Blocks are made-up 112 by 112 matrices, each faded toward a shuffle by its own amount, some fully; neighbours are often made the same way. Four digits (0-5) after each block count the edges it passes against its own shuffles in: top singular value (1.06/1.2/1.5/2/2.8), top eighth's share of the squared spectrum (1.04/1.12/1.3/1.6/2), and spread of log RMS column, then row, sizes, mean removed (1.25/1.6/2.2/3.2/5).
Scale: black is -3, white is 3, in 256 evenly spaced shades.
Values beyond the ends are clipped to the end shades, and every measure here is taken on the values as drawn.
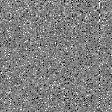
4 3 2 1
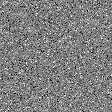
0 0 0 0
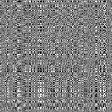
5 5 4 4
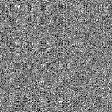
4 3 2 2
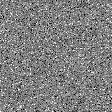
2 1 0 0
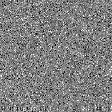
4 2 1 1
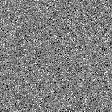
3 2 1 1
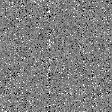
2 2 2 1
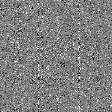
2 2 3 1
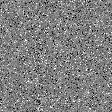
0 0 1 0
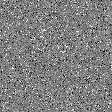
0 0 0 0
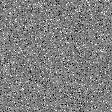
0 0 0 0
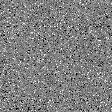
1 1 0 2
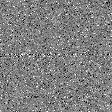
2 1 0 1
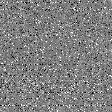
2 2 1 3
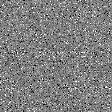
1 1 1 2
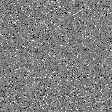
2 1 0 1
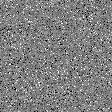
2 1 0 0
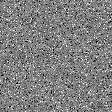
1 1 0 0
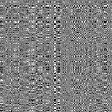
5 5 4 4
